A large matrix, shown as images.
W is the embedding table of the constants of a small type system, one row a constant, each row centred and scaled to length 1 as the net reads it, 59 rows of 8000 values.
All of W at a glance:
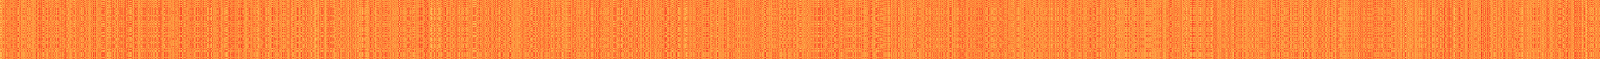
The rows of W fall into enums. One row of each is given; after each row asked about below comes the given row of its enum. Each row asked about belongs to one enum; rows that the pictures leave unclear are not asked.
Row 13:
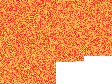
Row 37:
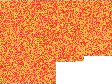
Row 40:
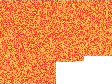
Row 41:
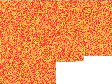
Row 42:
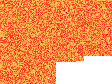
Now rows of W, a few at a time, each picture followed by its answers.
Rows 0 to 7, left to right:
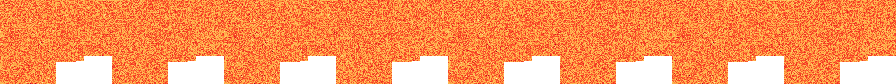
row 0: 42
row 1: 37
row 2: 42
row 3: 40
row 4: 42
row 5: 37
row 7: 37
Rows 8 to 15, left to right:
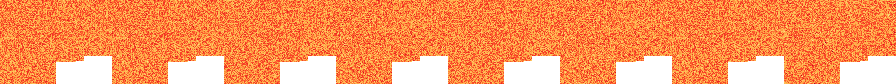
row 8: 40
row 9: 40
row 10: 37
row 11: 13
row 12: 37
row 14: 40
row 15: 42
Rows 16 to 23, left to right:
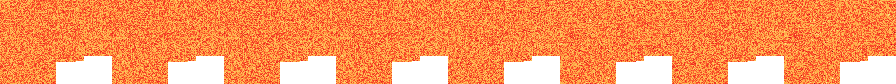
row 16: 37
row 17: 40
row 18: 40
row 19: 40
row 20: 41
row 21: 42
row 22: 37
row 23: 42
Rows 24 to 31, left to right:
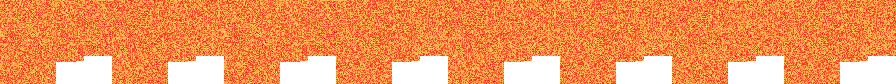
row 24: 42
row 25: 40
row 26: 42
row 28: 40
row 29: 37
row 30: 13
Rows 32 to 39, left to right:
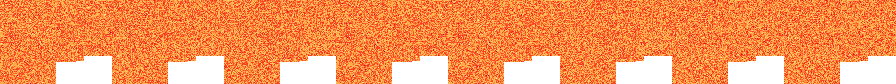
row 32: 42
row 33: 40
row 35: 42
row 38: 13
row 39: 13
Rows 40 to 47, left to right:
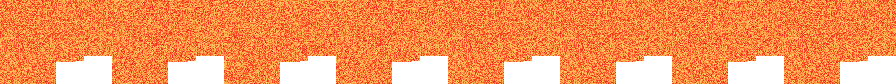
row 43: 41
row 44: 40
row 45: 40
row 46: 13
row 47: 40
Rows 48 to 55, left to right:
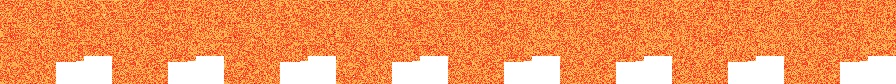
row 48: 42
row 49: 37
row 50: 42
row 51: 42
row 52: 37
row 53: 37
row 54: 41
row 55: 37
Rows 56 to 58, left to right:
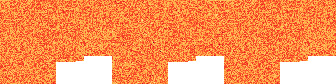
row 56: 37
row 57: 42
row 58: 37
